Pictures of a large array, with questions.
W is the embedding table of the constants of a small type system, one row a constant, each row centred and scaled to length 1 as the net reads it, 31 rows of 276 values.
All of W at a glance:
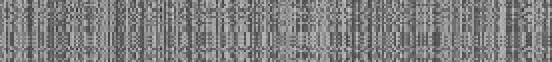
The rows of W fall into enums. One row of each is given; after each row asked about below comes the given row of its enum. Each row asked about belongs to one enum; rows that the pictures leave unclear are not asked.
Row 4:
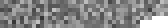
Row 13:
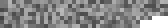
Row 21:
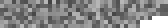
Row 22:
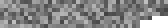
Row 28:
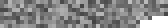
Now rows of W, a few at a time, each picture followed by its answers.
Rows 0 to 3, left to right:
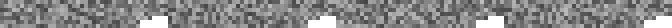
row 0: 28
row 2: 22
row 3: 13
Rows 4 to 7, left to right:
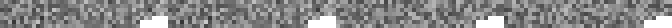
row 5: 4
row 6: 21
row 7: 13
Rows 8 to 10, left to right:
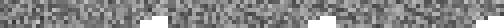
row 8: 4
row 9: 13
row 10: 28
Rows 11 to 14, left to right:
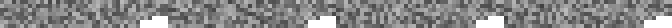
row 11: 21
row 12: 28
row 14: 13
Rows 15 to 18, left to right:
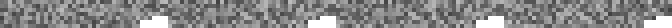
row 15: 13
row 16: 21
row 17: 21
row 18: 22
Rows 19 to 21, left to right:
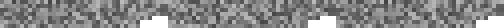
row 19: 21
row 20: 22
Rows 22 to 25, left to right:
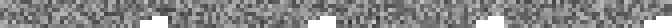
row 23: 13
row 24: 4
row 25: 21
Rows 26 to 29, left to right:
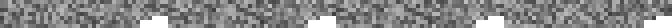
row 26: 13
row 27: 28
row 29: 22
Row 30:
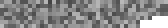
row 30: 21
